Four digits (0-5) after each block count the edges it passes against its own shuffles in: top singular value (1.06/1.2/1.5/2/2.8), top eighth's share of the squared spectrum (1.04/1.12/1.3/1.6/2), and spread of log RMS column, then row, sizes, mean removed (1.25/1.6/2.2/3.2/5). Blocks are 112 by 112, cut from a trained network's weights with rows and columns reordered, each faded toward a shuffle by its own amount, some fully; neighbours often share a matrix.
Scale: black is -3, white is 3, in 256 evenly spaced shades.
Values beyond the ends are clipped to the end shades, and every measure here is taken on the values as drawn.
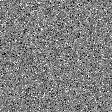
0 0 0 0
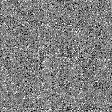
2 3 0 2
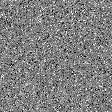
0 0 0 0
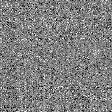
3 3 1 3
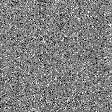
2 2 0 1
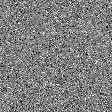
0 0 0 0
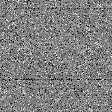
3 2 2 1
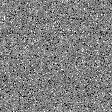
0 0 0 0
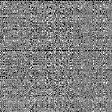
4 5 4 2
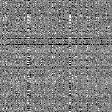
4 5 4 2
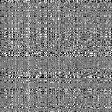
4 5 3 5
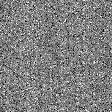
2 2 1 1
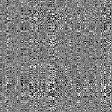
4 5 4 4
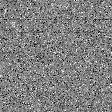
1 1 0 0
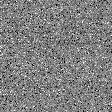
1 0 0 0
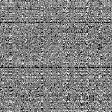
4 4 3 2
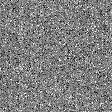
2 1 0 0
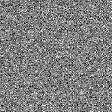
3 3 2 2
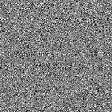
3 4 0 3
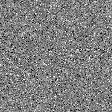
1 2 0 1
